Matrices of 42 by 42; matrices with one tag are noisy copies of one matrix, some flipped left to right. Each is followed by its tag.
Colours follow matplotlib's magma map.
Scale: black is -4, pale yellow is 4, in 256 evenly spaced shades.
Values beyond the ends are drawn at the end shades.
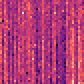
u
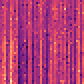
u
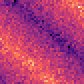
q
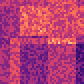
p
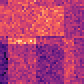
p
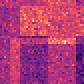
p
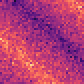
q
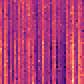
u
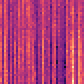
u
